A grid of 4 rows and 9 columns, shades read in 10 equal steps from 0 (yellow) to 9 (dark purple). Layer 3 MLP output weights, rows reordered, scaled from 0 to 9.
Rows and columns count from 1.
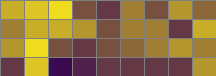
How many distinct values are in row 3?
6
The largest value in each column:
7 2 9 8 7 7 7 7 5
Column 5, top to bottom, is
7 6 6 7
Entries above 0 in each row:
8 9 8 9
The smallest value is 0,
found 2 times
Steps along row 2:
down same up up down same up down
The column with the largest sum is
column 5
